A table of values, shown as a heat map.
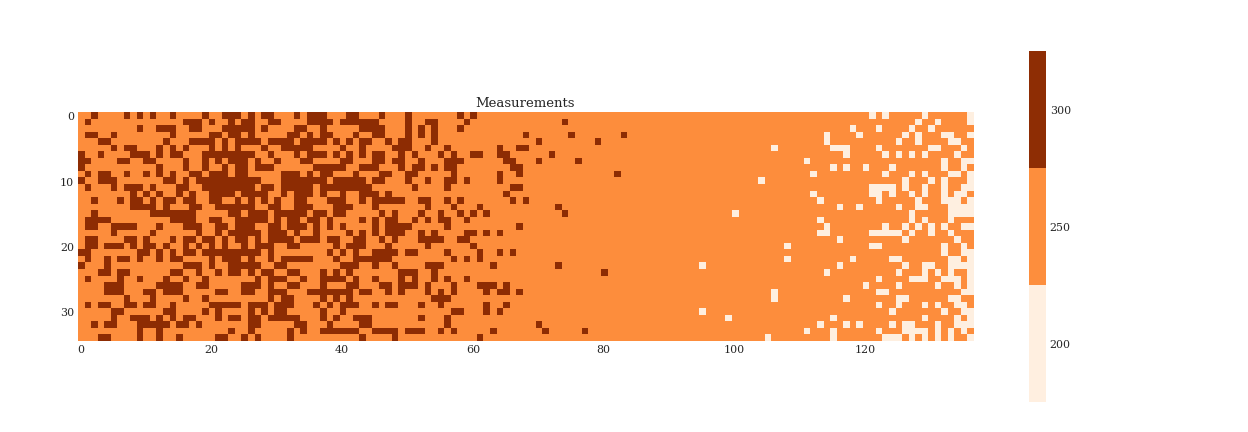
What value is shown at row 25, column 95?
250
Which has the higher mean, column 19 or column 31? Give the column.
31
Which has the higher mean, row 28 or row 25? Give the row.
25
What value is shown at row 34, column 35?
250
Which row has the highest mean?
10
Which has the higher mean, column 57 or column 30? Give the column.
30
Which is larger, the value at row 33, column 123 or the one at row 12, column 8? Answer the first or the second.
the second
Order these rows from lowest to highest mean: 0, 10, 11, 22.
0, 22, 11, 10
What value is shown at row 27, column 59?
250
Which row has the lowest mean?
34
